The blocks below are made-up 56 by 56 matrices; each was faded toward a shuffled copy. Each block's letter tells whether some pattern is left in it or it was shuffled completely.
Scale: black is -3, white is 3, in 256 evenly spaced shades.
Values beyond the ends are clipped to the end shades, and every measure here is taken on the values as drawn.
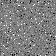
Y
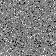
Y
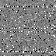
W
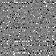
W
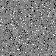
Y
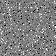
Y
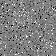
Y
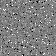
Y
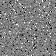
Y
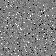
Y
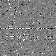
W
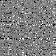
W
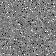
Y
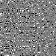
W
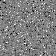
Y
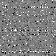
W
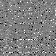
W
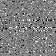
W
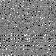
W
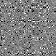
W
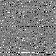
W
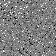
Y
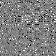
W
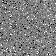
Y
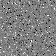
Y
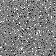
Y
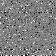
W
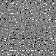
W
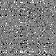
W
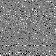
W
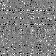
W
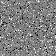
Y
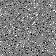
Y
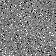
Y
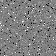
Y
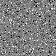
Y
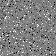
Y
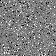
Y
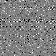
W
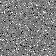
Y
